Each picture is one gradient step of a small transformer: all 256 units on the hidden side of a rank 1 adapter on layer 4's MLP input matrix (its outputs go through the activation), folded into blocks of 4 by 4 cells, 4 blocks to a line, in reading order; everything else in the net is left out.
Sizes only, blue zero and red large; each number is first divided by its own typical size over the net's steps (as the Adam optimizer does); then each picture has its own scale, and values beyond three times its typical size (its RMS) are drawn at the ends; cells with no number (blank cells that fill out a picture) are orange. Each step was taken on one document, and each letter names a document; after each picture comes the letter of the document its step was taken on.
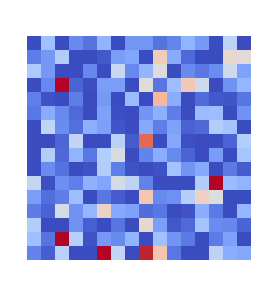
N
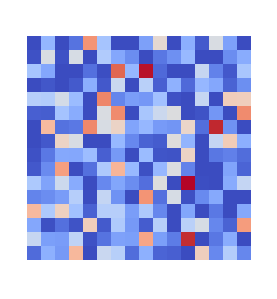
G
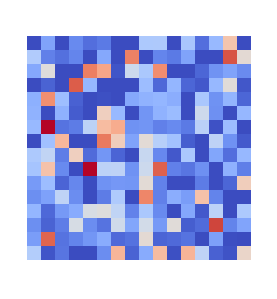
G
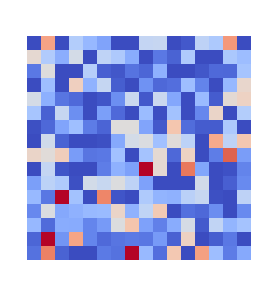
G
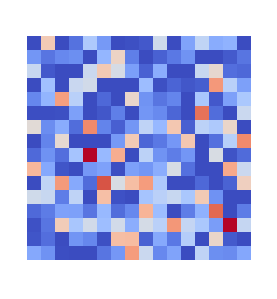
G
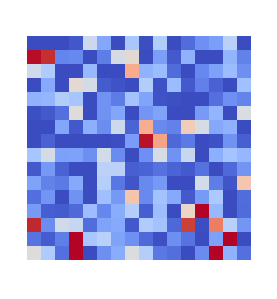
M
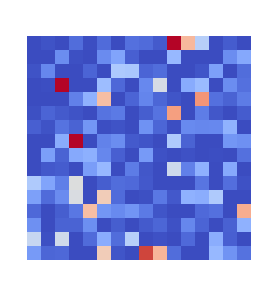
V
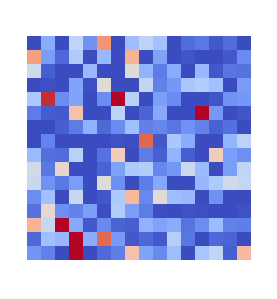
M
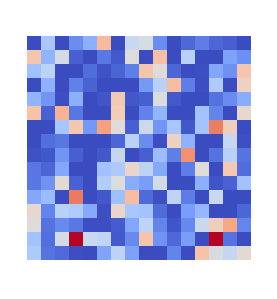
M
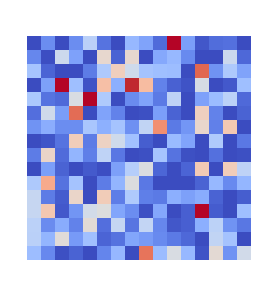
N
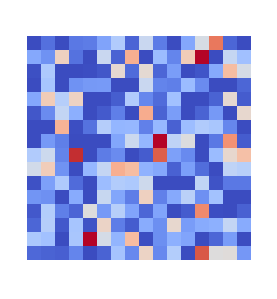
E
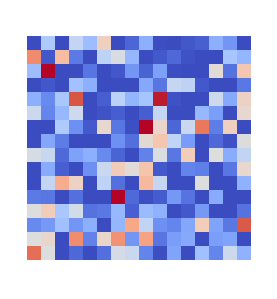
E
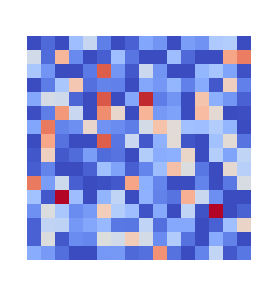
G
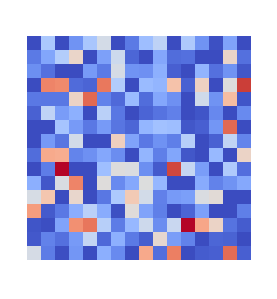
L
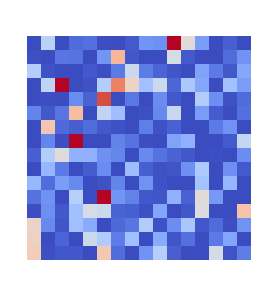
V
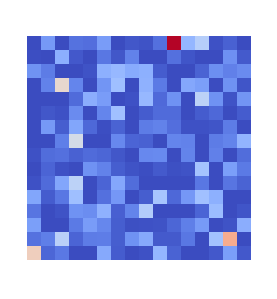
V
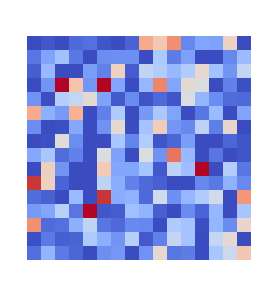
N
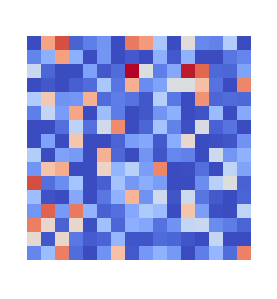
L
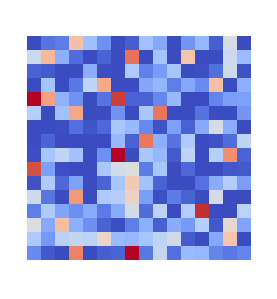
M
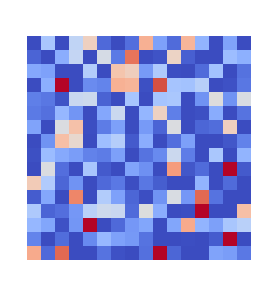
V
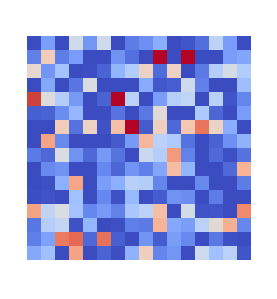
M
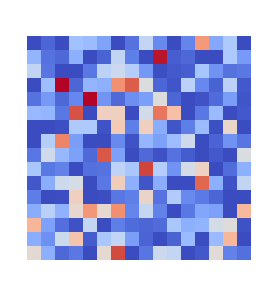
N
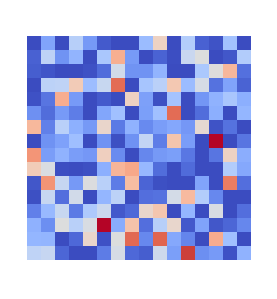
G
